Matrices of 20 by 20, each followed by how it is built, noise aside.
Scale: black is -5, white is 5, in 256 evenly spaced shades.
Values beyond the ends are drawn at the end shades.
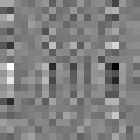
low rank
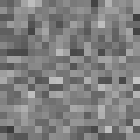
low rank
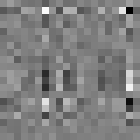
low rank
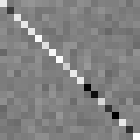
diagonal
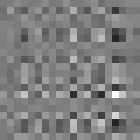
low rank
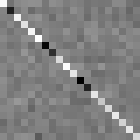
diagonal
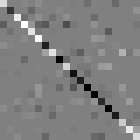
diagonal
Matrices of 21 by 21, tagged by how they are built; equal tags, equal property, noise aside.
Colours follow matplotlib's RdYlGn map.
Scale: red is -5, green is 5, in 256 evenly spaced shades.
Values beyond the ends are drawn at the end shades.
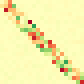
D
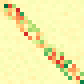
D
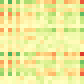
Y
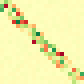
D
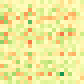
Y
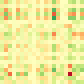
Y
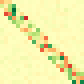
D
